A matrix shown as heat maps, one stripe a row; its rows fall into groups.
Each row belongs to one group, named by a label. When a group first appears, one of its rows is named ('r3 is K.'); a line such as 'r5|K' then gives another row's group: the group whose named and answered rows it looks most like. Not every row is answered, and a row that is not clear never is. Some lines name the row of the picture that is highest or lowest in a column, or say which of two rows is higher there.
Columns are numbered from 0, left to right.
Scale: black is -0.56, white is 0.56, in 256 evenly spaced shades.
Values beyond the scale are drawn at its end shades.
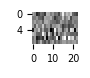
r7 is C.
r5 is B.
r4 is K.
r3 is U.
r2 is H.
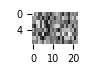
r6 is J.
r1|C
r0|U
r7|H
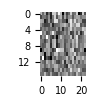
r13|H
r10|H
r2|H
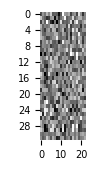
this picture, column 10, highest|2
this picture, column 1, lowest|25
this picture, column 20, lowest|12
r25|U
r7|K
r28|B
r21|H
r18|J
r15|C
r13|B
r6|J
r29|B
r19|K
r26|C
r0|K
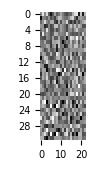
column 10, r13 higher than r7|No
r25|H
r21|U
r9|C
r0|J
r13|B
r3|H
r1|C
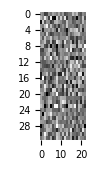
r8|C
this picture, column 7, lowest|1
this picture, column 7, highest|23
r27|J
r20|J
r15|K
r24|K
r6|U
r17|J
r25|U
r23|H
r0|B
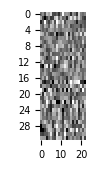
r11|J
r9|J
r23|J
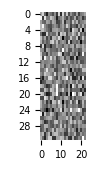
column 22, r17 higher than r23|Yes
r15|U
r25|U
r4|J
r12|K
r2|B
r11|U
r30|H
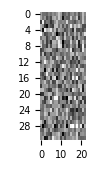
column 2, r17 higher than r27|Yes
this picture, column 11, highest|13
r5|C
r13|K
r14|C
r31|B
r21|H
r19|J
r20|U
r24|U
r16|B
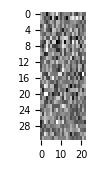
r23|K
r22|H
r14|K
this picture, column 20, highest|1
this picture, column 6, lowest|20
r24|U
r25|U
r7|B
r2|B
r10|B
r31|U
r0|J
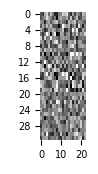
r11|H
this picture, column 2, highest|12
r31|K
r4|B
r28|C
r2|H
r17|J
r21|J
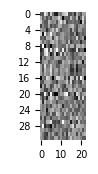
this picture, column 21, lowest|12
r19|H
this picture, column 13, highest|20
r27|K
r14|U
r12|K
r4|J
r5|U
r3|C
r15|U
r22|U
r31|H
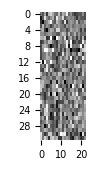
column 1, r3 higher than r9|Yes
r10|K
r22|C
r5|K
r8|C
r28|C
